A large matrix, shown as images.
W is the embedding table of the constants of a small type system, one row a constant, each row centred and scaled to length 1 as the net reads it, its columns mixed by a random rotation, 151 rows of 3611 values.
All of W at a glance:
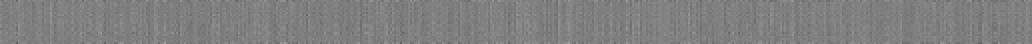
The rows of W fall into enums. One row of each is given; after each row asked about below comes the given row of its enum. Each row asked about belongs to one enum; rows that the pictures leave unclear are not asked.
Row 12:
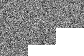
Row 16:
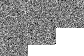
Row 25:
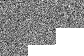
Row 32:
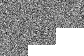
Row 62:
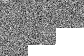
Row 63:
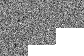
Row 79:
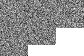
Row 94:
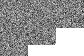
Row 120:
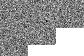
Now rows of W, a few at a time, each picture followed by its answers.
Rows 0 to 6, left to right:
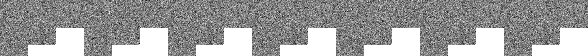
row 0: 12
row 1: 16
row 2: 12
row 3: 12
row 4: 120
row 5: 12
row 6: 12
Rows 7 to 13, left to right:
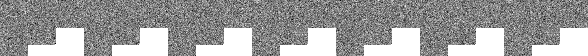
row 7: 16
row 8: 94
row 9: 79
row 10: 62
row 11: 25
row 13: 62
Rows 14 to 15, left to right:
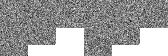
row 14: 79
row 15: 120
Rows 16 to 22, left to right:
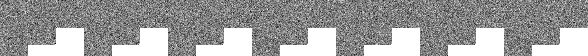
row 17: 94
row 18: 94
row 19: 120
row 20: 62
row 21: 79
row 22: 120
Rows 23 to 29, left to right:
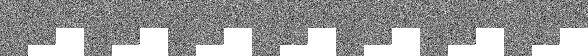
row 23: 79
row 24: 16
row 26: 62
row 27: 25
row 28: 16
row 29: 62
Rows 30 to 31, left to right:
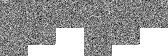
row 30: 62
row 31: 16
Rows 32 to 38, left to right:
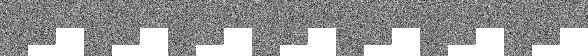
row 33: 79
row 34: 25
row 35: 62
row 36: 120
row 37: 25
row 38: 32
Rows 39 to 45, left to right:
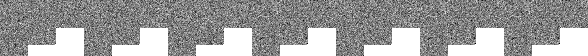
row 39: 63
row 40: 79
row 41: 12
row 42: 16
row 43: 79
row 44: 16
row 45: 16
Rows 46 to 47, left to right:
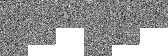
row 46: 25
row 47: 62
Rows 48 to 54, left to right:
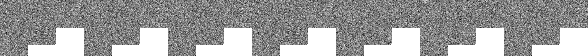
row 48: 32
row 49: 79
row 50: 79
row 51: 32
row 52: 94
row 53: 62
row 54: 79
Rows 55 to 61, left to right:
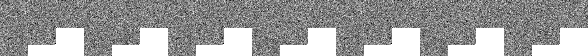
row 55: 16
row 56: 12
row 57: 16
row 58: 120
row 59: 16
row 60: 120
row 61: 32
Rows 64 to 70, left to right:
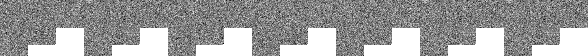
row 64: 32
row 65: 62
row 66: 16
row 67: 12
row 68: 79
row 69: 62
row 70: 62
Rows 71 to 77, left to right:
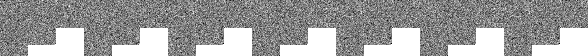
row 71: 25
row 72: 94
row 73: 16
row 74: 79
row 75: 16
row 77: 16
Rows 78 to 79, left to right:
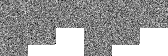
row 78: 16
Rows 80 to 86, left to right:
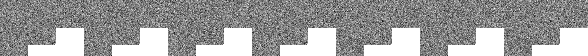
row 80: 94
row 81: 79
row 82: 32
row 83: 94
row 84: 120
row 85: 79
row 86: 120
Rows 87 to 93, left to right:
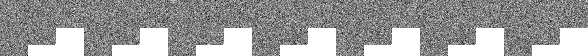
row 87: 79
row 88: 94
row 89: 62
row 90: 12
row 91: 32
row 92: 12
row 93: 120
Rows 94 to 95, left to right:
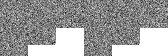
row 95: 79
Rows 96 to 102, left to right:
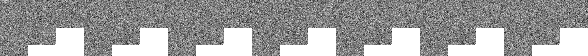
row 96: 62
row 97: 12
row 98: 94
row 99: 32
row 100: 12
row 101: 12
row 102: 94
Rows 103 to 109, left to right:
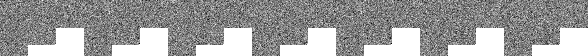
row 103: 25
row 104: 16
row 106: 94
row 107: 16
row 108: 32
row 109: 12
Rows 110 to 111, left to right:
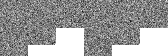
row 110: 94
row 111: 120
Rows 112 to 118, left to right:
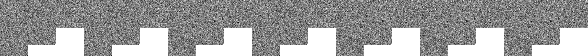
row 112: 79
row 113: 79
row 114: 120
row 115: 79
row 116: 120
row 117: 120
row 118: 120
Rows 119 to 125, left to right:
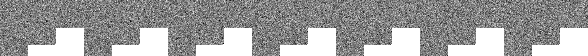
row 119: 120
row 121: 16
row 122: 12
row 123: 12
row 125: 32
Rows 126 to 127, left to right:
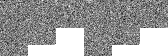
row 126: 25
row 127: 62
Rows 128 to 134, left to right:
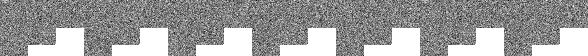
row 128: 62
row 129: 120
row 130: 32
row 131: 25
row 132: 79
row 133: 62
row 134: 25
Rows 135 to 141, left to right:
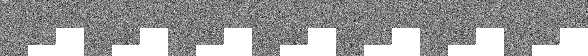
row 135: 62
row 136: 12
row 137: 32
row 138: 12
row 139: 63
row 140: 32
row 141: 94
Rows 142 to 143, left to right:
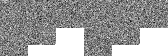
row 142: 62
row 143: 120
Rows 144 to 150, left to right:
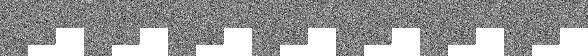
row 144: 120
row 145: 62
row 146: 12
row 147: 32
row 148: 94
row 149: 32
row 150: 32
